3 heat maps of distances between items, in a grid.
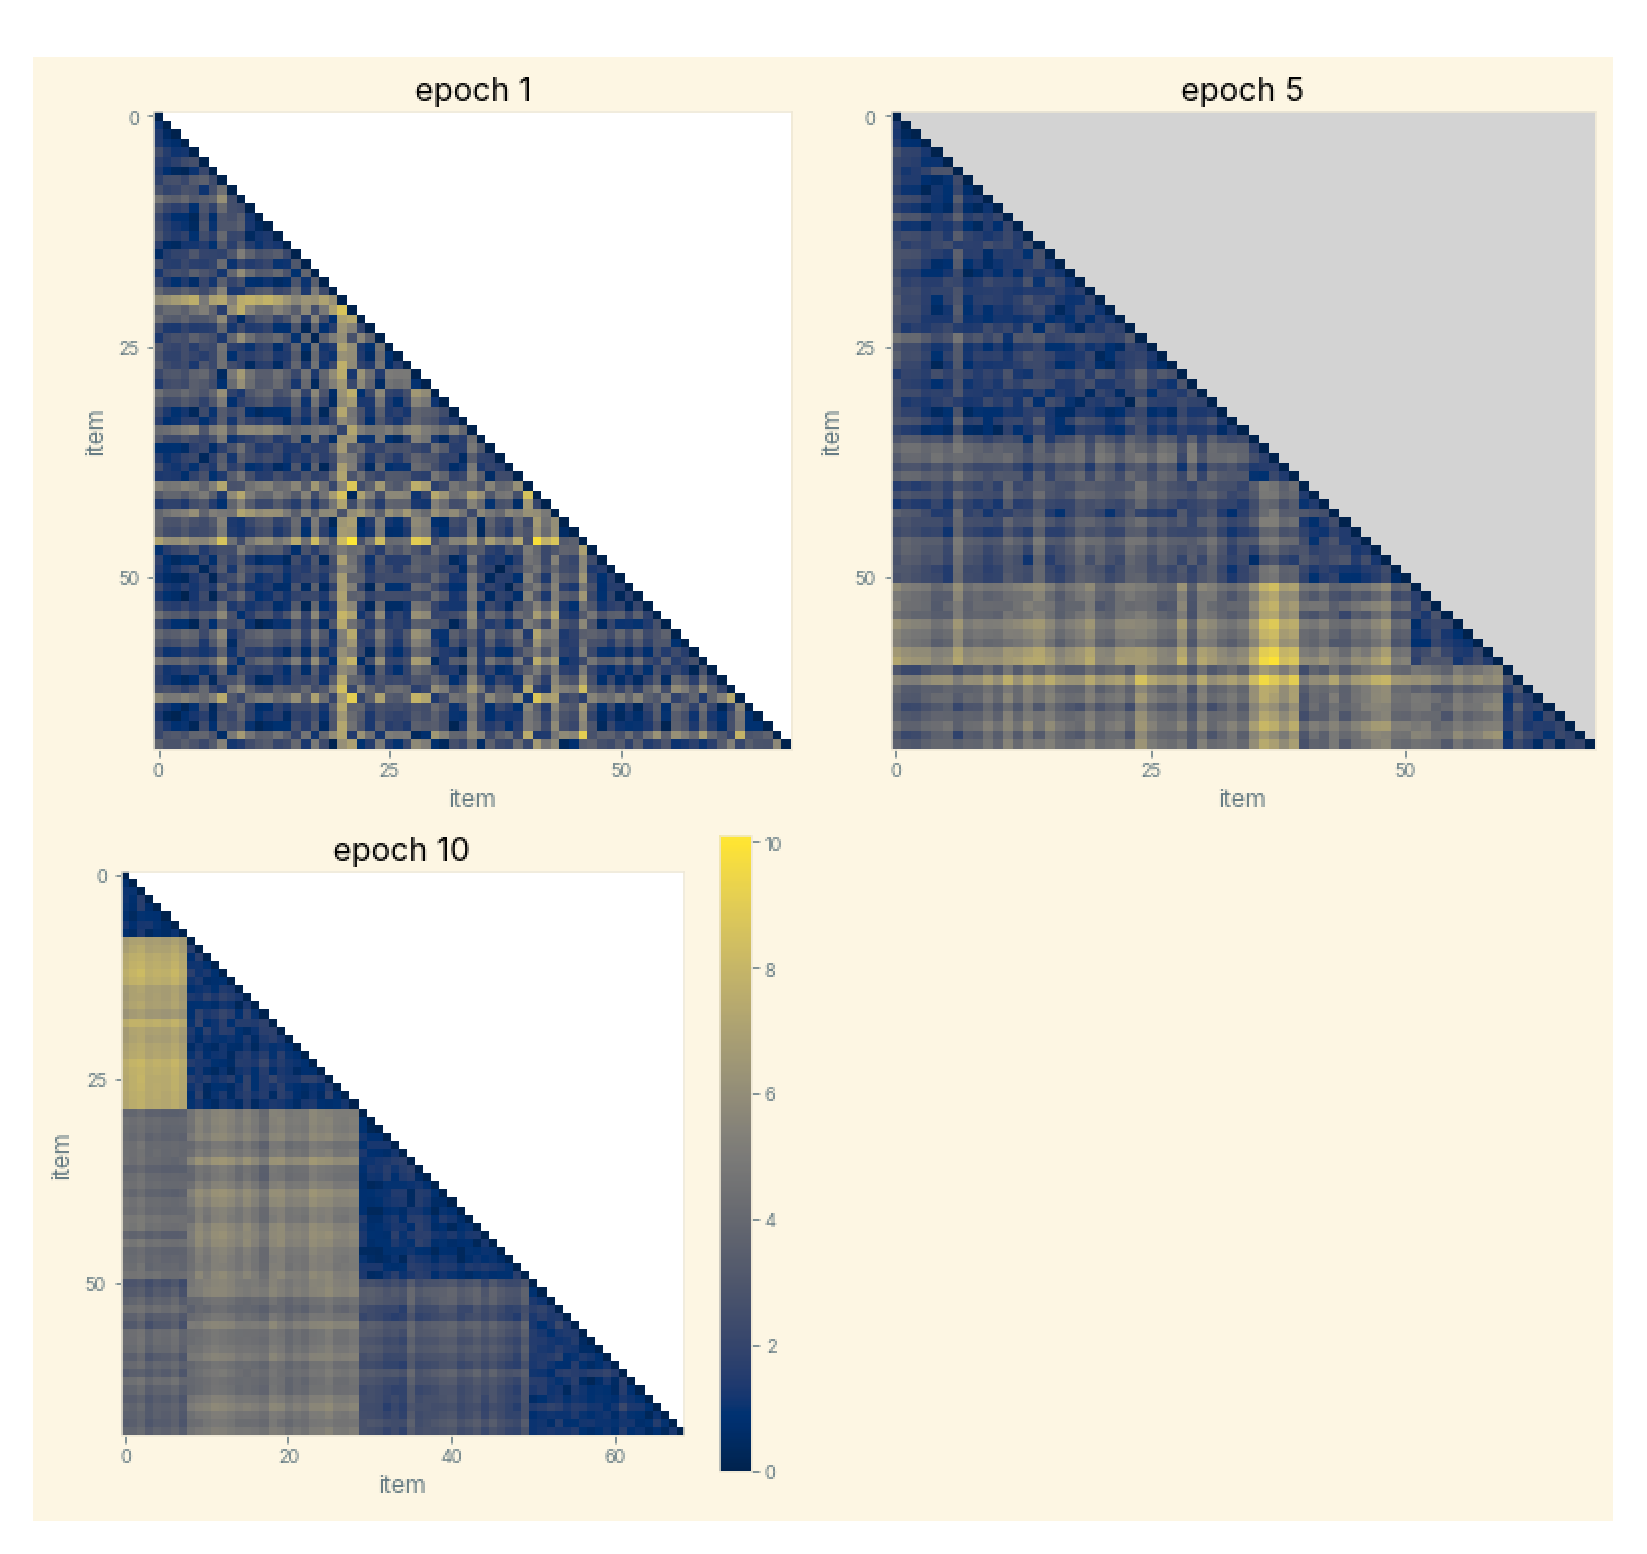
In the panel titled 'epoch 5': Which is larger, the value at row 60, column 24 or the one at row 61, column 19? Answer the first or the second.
the second
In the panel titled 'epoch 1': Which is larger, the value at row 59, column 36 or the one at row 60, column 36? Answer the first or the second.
the first
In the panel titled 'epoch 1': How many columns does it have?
69
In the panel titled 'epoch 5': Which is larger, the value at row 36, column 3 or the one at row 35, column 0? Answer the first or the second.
the first
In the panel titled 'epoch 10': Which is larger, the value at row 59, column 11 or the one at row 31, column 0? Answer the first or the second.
the first
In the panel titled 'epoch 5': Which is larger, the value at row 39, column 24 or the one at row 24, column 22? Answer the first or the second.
the first
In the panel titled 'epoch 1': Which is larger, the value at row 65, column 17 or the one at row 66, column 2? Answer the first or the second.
the first
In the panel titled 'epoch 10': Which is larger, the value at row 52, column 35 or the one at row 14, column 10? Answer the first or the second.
the first
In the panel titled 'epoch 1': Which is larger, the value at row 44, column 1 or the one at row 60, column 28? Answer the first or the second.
the second
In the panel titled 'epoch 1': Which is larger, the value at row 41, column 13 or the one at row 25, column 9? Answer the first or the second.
the first
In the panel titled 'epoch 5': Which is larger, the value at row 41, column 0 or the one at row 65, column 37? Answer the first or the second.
the second
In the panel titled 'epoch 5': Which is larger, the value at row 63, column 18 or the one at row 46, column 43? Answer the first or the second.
the first
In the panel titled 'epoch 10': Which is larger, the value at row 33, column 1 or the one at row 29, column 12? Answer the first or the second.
the second
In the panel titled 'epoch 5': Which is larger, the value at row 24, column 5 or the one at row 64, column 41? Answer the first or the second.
the second
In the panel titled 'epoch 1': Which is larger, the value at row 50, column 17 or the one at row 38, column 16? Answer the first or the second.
the first
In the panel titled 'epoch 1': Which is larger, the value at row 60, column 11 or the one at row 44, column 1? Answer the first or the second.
the second
